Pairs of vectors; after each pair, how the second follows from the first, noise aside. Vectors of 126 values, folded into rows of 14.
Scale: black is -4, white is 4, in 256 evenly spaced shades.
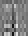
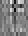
reversed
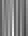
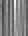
reversed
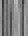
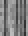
reversed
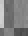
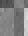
reversed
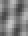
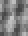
copied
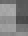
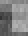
reversed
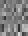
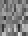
copied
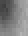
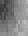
copied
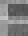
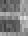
reversed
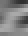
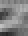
reversed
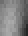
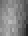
copied
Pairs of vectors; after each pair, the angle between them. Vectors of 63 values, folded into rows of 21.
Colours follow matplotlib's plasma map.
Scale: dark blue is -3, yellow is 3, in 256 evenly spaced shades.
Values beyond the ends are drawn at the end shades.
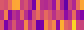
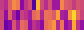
partly aligned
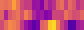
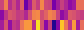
partly opposed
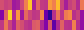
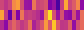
nearly opposite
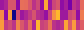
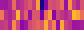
orthogonal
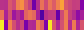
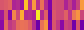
partly opposed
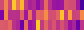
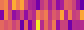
nearly parallel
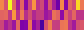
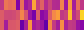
partly aligned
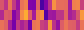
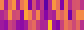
partly aligned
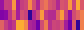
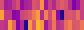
partly opposed
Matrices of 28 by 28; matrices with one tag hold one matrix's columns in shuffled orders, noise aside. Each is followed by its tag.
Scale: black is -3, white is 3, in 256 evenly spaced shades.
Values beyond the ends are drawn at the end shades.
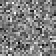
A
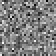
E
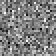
A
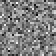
E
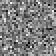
A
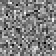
A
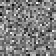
E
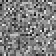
E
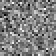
E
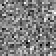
A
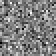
A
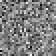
E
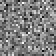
E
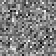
A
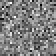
E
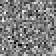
A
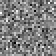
A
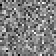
E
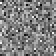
E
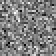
A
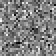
A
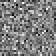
E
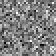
A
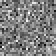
A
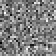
A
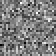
A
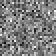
A
